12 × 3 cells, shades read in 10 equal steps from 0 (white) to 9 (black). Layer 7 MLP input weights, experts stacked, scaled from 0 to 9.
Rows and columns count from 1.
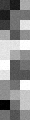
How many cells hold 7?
2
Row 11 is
9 5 2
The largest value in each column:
9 8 6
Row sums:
18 18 13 13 2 8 11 13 9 9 16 15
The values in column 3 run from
0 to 6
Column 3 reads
3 5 1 4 0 4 5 6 0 2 2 4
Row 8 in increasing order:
1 6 6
